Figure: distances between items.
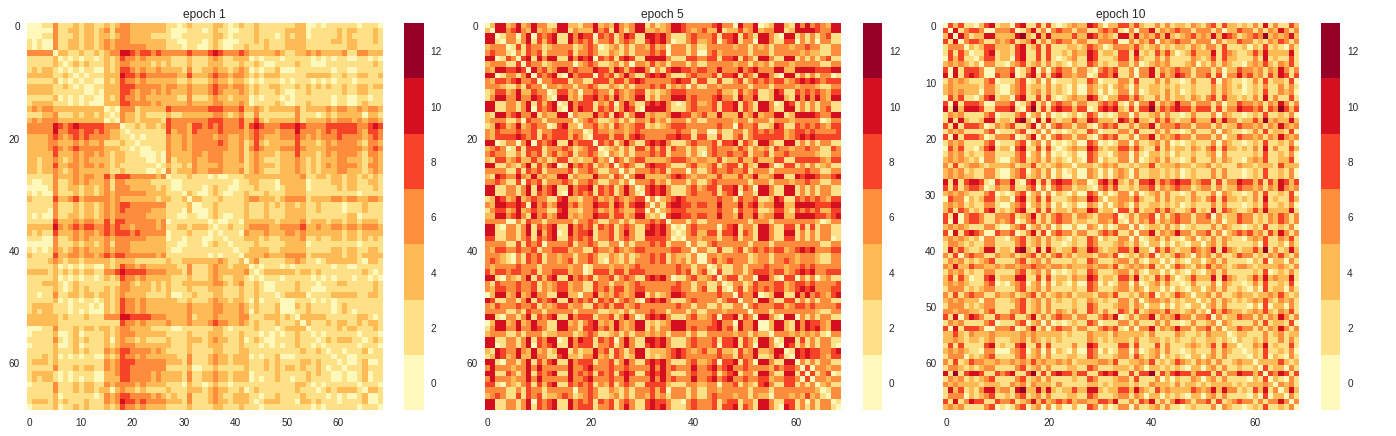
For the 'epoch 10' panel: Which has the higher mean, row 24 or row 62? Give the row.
62
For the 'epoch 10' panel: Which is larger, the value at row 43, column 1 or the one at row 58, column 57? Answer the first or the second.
the first
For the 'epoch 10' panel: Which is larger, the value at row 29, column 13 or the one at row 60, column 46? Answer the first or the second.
the first
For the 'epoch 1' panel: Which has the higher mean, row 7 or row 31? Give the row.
31
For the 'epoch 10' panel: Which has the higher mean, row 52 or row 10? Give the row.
52
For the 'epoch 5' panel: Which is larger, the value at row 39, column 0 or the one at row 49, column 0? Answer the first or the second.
the second
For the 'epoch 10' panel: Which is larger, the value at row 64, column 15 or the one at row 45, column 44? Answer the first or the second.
the first
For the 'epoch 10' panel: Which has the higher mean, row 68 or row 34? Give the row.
34
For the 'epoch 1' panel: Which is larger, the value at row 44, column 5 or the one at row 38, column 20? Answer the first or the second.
the second
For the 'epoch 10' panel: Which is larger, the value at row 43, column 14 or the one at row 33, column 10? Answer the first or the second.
the first
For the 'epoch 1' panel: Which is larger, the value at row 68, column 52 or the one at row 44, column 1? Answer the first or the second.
the second
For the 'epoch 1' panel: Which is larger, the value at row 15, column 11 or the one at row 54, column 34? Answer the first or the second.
the first
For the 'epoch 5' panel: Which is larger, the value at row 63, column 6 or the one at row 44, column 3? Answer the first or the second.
the second
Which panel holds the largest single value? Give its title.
epoch 10
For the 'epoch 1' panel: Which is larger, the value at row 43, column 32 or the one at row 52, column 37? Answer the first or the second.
the second
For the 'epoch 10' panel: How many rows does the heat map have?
69
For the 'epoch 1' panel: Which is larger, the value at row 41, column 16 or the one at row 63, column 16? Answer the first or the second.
the first
